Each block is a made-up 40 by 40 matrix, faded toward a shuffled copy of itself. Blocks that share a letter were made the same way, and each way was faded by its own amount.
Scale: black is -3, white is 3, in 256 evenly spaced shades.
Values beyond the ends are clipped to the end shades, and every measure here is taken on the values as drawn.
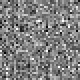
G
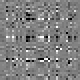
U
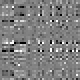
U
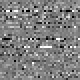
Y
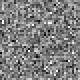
G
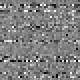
Y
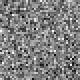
G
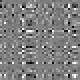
U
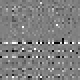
U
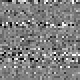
Y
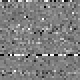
Y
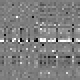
U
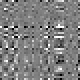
U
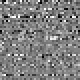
Y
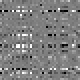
U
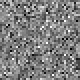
G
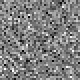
G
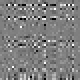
U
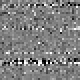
Y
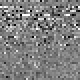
Y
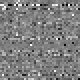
Y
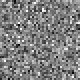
G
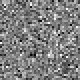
G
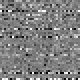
Y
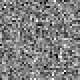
G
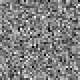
G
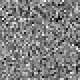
G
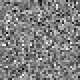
G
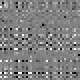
U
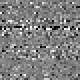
Y
